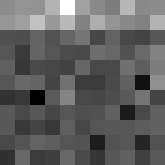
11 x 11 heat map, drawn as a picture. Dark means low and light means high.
Overall the values sit about 40% of the way up the scale. The top part is higher, up to a seam about 20% of the way down. The top middle is the ninth with the highest average.
